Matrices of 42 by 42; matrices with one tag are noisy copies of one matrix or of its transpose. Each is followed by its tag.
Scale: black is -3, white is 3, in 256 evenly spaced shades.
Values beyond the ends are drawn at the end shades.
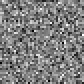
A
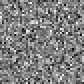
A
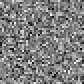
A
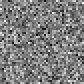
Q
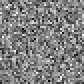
A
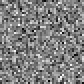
A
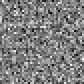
A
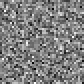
A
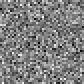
Q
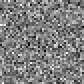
Q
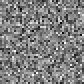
A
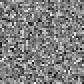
A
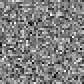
A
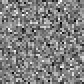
A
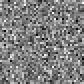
Q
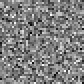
A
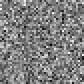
Q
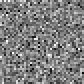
Q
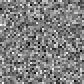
Q
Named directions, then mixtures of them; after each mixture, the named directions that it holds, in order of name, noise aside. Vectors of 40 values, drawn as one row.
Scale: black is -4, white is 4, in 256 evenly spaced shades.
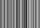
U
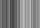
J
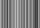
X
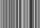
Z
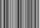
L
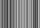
J, X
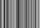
L, U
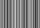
U, X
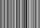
U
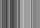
J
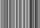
X, Z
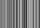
L, U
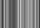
J, L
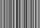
U, Z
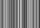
L, U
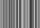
Z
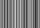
U, X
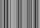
L, X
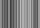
J, X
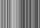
J, X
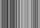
J, X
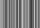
Z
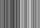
J, U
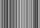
J, X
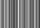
L, Z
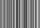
U, Z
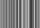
Z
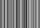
U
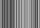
J, X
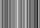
U, X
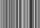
Z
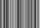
L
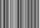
L
